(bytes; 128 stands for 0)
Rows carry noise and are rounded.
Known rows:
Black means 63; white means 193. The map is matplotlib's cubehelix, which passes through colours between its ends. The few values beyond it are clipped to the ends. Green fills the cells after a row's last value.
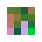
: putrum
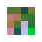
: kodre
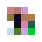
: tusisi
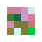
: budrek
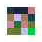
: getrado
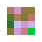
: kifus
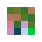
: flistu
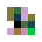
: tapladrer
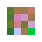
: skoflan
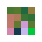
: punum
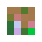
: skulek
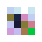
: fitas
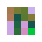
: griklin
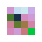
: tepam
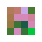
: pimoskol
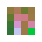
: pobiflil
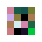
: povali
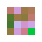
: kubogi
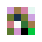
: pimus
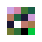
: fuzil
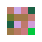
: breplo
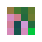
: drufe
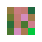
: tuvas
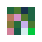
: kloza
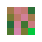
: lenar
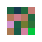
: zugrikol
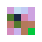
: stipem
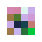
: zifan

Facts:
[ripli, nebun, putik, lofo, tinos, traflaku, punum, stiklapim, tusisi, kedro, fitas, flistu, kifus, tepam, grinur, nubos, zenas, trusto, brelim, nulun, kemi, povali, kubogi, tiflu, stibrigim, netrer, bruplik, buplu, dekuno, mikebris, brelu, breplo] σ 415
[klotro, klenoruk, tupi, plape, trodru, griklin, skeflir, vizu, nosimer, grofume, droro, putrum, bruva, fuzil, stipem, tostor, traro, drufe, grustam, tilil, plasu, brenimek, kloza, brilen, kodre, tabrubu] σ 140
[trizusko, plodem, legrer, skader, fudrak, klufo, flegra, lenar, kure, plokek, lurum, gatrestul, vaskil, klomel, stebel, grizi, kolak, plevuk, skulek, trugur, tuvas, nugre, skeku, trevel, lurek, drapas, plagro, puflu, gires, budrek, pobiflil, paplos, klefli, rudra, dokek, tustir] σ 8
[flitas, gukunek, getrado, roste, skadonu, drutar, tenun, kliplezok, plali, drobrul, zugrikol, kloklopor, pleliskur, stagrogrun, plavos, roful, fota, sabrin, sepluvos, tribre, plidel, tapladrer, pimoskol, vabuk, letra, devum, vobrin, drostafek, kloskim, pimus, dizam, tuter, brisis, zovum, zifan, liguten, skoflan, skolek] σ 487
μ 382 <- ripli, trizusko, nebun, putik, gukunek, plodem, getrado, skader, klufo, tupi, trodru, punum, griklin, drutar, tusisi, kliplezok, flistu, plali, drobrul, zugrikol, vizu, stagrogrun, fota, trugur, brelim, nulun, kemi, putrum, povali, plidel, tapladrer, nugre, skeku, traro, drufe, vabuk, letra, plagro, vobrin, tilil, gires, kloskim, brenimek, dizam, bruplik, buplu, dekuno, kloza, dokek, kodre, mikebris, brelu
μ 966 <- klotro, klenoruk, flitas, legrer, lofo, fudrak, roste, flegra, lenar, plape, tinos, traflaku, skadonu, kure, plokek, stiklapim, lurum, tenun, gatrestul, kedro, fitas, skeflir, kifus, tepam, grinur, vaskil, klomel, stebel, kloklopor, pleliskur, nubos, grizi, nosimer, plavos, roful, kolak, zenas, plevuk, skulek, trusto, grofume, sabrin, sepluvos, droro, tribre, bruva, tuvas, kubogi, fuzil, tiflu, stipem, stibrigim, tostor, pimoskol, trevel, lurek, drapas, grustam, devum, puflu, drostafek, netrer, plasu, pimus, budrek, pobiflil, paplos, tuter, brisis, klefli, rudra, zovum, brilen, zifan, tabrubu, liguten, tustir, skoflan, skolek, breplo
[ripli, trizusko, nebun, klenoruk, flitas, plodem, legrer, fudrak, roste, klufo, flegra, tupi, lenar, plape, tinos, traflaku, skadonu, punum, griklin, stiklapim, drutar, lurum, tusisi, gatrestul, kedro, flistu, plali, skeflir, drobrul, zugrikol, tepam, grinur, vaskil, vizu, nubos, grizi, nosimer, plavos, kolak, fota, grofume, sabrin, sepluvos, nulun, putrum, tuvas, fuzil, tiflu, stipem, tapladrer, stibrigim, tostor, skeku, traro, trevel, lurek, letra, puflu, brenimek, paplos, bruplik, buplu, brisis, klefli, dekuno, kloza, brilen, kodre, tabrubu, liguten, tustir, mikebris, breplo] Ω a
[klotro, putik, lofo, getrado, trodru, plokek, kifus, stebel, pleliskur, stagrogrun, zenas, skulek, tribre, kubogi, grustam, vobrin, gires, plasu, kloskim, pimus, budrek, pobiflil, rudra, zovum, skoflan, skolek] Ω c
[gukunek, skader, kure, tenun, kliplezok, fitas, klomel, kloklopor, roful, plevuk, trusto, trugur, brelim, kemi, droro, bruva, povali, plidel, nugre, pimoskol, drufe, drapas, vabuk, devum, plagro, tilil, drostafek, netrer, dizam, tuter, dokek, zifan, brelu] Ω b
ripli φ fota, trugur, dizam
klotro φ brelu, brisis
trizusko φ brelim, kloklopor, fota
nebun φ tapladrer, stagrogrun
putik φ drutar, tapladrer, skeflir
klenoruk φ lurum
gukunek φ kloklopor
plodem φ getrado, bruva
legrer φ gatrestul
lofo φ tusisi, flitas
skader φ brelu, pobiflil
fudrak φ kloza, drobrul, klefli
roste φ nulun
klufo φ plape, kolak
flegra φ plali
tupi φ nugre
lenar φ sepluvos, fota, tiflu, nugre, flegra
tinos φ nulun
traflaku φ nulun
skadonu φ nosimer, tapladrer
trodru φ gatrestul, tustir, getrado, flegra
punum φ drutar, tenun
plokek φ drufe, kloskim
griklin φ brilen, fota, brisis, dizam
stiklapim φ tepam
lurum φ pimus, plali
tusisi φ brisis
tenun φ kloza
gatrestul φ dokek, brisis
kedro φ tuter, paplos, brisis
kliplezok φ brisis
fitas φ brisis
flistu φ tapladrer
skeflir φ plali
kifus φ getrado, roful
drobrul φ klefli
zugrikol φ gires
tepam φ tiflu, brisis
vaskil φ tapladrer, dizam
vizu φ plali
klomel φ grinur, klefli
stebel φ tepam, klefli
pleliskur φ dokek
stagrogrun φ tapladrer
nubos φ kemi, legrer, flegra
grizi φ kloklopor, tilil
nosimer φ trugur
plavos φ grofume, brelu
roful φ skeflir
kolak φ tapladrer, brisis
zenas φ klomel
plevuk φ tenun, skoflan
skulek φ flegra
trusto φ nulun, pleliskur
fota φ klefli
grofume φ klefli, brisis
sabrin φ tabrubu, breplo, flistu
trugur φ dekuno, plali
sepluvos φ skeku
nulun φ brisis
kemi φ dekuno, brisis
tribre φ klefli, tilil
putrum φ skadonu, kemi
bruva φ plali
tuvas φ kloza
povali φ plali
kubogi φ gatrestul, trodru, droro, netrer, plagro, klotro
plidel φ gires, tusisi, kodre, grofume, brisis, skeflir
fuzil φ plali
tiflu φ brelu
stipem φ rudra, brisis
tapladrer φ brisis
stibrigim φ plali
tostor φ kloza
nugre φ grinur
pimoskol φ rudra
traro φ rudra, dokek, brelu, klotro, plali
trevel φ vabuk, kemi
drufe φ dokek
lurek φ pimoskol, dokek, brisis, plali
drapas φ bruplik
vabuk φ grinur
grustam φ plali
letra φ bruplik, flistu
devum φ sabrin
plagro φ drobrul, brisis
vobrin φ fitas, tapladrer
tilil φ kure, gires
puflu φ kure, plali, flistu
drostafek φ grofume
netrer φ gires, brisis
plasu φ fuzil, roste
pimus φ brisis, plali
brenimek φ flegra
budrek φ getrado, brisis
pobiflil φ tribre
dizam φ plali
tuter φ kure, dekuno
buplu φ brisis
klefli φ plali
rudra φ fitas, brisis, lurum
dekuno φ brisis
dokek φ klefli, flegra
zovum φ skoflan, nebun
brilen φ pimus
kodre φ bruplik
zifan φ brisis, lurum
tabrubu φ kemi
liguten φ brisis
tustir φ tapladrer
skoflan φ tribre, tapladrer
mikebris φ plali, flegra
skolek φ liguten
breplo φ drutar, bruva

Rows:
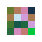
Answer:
kloklopor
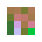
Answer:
stebel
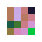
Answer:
droro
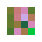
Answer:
skadonu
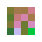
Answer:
skolek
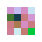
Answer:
klotro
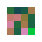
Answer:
trizusko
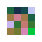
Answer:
vobrin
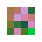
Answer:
devum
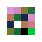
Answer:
stibrigim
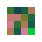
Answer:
plodem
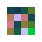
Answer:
drutar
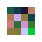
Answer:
gires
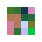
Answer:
putik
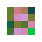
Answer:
paplos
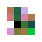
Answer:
kliplezok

